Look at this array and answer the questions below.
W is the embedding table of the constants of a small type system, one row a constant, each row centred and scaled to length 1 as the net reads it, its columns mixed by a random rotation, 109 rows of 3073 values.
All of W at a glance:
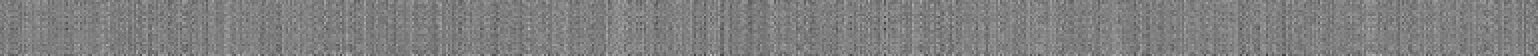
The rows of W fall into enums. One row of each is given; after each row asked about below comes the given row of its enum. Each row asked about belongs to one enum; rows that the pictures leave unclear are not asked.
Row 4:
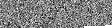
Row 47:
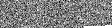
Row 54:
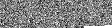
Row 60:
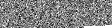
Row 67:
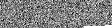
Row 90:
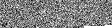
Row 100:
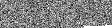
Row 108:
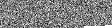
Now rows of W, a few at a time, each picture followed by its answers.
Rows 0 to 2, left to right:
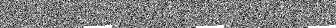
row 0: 47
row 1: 60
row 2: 60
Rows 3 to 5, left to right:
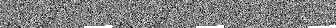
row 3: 4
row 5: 47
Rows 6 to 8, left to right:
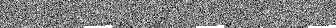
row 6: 47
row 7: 4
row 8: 90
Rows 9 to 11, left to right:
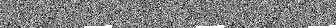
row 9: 4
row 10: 100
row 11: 4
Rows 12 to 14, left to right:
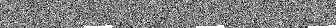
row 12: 100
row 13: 4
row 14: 54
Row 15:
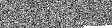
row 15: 100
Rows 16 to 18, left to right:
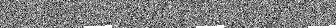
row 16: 47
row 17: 60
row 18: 4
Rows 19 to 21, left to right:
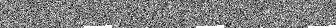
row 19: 100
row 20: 60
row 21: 90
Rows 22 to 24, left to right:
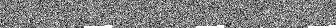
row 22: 54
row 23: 108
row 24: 90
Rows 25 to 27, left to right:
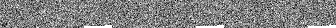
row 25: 90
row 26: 47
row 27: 100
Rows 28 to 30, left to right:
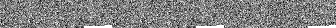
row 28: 54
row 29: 54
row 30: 47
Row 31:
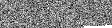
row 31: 100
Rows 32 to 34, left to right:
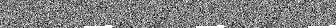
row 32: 108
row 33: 4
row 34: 4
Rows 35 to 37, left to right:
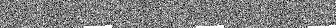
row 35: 47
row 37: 47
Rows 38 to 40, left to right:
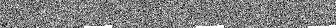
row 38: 90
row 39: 100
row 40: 47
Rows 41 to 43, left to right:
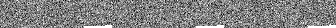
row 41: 47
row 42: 67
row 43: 100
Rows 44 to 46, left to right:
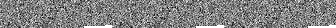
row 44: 4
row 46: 4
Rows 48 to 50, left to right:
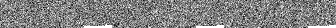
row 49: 90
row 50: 60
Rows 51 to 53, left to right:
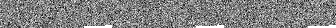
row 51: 4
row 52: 100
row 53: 67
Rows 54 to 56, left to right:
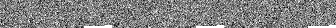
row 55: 90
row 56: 4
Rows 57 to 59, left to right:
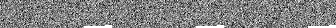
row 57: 67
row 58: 67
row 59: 4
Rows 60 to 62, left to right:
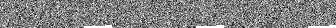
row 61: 54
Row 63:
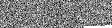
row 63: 47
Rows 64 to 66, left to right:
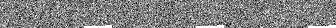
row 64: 60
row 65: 47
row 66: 90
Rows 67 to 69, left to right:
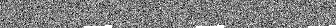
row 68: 100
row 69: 108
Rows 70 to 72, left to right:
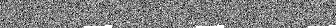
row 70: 67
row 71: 100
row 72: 67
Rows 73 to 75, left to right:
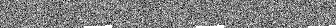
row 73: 47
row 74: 100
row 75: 108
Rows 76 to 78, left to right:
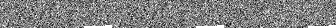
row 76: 60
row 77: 60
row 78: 90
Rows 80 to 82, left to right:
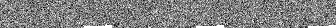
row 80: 100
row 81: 90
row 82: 54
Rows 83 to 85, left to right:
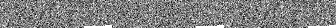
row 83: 60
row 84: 47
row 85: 60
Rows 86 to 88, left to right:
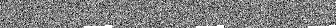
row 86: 67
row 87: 108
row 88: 47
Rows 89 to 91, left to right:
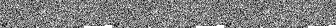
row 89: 90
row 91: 90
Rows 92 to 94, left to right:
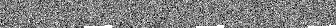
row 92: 54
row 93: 4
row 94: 100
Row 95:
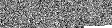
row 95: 54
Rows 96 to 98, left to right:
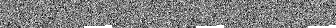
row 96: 4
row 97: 54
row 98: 67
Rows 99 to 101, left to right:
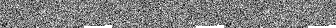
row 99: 90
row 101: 90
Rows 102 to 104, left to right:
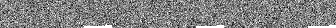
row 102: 100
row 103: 54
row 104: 4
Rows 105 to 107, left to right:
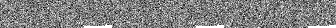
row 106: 100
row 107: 60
